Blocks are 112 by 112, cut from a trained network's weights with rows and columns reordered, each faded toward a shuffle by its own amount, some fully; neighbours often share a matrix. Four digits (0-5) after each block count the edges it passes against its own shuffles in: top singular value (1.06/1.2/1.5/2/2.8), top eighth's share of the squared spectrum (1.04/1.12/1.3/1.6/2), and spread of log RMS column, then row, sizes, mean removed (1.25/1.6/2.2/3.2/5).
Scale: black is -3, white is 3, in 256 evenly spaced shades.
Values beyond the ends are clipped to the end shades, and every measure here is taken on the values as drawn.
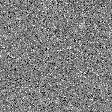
2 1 0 0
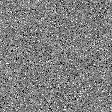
0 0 0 0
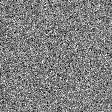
0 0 0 0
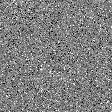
0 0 0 0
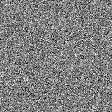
2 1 0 0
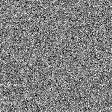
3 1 0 0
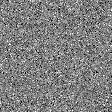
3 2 0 1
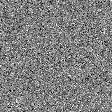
0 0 0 0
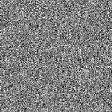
4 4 2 2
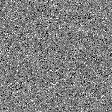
3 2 0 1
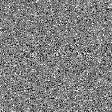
3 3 1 2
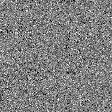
2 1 1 0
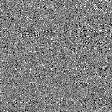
4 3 2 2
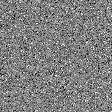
1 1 0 1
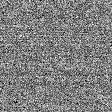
2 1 0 0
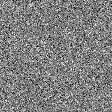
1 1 0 0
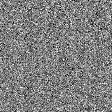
2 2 0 1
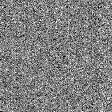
2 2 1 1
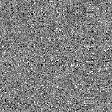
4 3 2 2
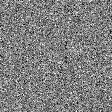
1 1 0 0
